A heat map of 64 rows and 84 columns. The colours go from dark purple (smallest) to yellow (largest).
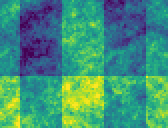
Average level on the scale: 50%. Seam: horizontal, 60% of the way down, the bottom part higher. Stripes: upright, repeating 2 times. Ninth with the highest average: bottom middle.
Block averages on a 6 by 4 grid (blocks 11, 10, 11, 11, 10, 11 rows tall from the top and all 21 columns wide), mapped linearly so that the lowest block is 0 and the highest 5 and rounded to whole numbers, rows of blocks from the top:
1 1 1 1 | 0 2 2 1 | 0 2 3 2 | 2 3 4 3 | 4 5 5 3 | 5 4 3 4
